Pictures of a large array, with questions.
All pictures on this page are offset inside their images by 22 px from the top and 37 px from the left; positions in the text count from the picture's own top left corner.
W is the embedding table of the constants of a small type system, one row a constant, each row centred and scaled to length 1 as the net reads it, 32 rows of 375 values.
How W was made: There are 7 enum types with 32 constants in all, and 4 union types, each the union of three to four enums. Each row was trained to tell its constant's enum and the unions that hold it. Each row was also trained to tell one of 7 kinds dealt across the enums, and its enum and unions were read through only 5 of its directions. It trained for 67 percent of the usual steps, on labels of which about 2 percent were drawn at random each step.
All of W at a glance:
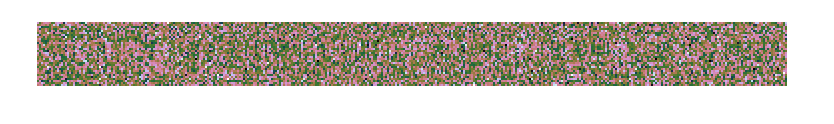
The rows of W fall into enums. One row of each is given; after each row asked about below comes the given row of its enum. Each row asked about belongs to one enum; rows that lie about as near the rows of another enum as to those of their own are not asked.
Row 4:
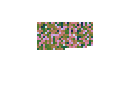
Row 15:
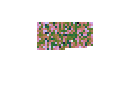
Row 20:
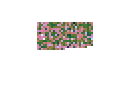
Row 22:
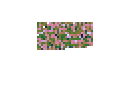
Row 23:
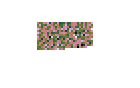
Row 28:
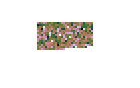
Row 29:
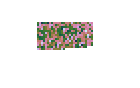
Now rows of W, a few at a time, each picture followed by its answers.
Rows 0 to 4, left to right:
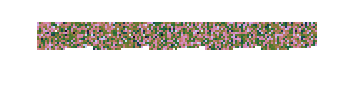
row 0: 15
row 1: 29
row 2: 4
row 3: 20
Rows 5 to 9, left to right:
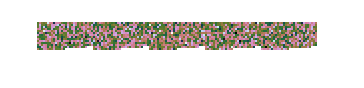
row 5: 22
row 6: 28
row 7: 4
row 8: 20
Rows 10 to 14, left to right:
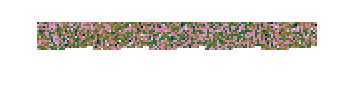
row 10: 29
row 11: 15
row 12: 15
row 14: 29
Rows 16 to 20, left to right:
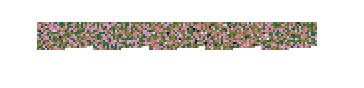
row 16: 23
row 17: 22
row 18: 22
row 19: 4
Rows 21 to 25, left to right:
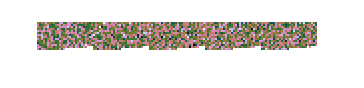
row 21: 28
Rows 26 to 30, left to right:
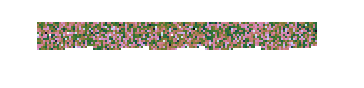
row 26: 28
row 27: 20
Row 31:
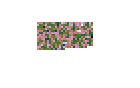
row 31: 20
